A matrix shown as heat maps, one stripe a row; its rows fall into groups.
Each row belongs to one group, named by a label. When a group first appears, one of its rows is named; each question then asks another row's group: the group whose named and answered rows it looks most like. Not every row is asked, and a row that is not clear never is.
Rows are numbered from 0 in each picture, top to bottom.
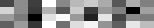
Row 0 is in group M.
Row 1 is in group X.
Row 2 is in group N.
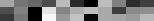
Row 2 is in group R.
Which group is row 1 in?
M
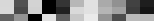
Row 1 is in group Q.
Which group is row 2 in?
M
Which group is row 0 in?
Q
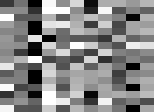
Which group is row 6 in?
M
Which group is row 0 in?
R
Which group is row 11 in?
M
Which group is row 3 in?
N
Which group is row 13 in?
R
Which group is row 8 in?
Q
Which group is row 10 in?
M
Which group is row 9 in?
X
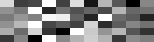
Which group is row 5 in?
M
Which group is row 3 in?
Q
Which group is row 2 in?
N
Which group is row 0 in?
X
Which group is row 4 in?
Q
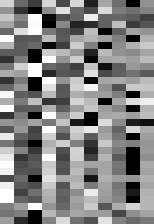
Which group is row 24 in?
X
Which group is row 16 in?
R
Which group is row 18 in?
M
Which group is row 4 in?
Q
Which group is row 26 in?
X
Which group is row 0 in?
X
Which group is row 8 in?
R
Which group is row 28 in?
X
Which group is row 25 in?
R
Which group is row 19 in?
X
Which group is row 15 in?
X
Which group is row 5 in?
X
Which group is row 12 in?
M
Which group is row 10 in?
Q
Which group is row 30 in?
M
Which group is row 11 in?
R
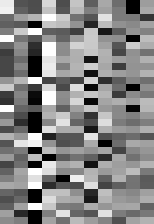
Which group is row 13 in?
M
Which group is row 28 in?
R
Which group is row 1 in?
X
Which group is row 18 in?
R
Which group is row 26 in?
Q
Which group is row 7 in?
M
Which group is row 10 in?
R
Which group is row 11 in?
Q
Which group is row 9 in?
M
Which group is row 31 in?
M
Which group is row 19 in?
Q
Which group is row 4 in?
Q
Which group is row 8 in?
R
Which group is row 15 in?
X
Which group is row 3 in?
R
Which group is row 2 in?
N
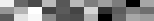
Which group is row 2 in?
Q
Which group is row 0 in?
X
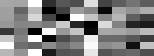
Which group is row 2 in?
Q
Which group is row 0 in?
Q
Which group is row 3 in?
N
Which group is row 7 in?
Q
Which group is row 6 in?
X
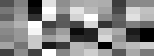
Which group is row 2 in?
M
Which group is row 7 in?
M
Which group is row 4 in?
N
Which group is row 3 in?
Q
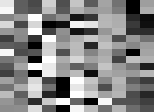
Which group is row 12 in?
Q
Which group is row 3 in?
Q
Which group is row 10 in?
R
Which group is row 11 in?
Q
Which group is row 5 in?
M
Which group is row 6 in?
R
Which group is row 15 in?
Q
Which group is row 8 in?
M
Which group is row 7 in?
X
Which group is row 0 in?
X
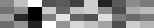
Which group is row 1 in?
M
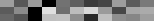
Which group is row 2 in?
R
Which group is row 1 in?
M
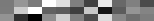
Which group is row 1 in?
Q
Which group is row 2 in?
R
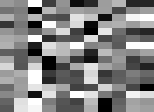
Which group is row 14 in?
Q
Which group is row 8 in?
N
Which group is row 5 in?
Q
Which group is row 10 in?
Q
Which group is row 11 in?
Q
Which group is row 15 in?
Q
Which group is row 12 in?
N
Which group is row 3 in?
R
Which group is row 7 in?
R
